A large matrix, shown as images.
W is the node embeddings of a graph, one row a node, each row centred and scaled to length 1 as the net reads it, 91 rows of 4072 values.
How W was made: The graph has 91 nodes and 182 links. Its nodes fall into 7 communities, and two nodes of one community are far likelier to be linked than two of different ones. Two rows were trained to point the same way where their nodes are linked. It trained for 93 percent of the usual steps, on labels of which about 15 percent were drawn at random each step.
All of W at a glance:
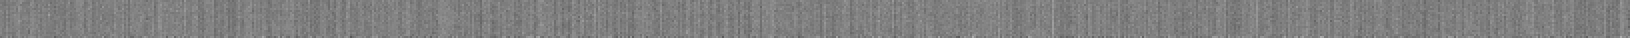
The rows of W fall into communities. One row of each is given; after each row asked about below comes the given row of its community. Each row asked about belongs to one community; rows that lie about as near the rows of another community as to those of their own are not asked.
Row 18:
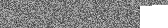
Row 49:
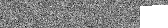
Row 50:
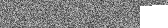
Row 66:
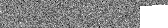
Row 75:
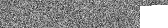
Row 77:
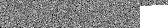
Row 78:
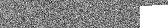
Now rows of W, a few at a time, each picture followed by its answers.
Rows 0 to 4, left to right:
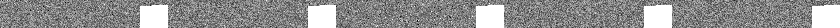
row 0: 78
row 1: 18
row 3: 75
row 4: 66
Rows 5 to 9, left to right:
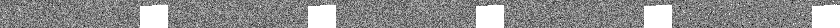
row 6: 49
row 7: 75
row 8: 66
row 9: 50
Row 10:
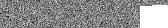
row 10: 78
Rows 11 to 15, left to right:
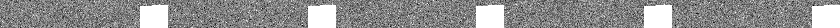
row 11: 75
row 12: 50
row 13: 77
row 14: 75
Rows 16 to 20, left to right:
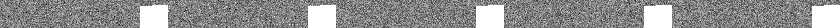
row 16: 66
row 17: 66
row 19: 49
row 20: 78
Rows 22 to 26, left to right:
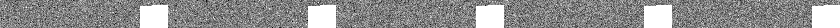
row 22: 75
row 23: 66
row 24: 49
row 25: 77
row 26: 77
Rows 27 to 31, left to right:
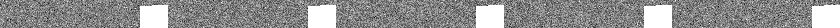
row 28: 18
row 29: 50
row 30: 49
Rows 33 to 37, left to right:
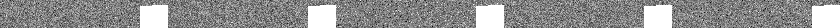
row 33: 18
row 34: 49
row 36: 78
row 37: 78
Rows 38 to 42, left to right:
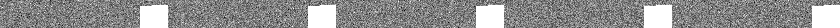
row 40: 50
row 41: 18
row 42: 78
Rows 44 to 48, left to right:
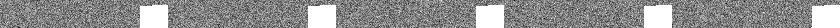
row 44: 78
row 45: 78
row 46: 18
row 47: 78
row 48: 78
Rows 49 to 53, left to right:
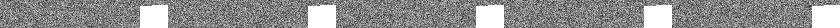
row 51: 49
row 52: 66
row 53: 77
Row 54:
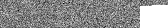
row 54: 49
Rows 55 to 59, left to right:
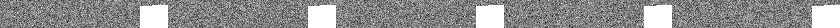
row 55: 49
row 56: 18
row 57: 77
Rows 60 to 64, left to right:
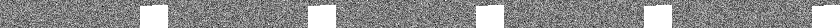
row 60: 66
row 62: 18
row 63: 49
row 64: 78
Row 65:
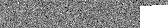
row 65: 77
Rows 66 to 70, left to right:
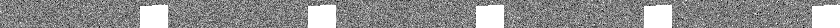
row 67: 66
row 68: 78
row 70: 50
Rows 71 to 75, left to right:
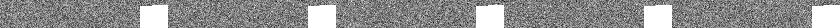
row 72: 18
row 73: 66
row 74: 18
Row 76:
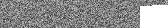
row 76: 50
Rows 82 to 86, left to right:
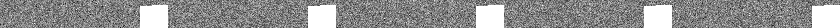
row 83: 18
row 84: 50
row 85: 75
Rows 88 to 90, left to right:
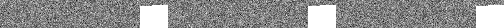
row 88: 77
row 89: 49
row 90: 18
